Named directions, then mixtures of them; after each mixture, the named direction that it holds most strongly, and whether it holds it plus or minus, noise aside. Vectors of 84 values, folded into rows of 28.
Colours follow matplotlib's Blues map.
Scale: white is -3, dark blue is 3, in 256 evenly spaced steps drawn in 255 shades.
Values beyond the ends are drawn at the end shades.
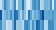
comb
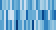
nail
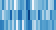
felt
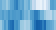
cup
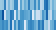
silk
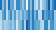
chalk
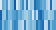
chalk, minus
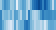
cup, minus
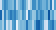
comb, plus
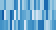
silk, plus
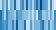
chalk, minus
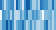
comb, minus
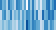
chalk, plus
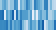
silk, plus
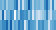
silk, plus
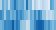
cup, plus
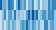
chalk, plus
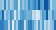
silk, plus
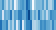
felt, plus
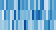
silk, minus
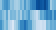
cup, minus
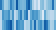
comb, minus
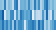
silk, plus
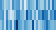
nail, plus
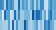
silk, minus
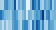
comb, plus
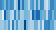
silk, minus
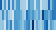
nail, plus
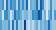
silk, minus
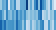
chalk, minus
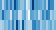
felt, minus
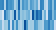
silk, minus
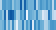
nail, minus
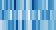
felt, minus
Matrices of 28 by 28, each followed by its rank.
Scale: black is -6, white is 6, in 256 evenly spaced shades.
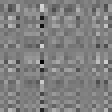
two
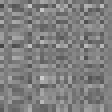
two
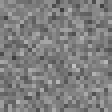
full rank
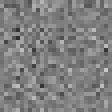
five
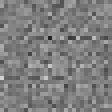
five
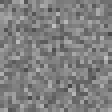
full rank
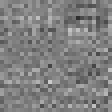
five
